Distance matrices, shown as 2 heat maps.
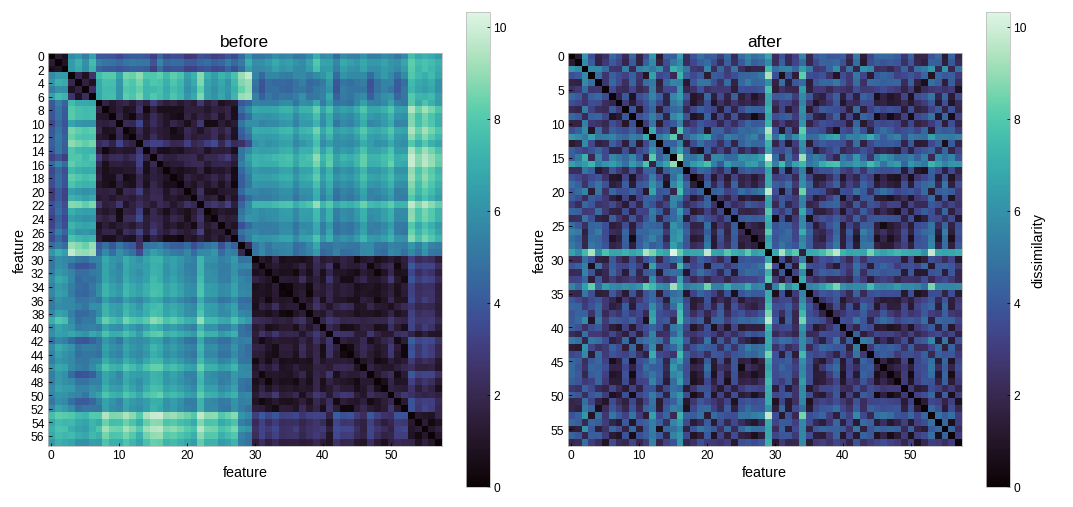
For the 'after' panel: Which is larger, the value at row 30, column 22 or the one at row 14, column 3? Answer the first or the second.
the second
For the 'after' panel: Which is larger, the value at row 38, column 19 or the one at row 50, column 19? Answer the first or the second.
the first
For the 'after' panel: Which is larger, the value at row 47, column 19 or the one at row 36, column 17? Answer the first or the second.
the second
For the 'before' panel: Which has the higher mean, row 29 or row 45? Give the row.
29
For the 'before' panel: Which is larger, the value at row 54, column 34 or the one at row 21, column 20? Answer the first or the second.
the first
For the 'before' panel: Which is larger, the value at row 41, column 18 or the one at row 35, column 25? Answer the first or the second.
the first
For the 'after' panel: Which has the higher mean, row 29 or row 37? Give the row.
29
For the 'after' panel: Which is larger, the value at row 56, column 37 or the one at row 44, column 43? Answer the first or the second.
the second
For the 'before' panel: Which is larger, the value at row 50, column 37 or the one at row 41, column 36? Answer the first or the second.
the second
